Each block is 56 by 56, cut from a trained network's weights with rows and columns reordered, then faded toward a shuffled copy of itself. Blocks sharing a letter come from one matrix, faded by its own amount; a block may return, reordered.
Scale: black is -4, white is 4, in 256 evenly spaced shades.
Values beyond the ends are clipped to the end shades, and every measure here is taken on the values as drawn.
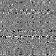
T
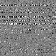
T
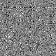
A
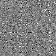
A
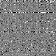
T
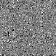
A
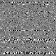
T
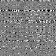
T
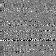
T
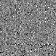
A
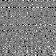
T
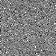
A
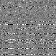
T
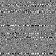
T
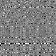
T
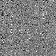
A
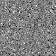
A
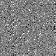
A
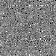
A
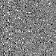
A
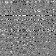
T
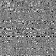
T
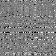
T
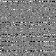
T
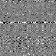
T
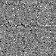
A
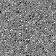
A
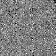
A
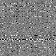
T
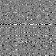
T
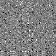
A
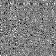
A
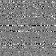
T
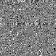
A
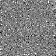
A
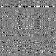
T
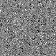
A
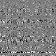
T
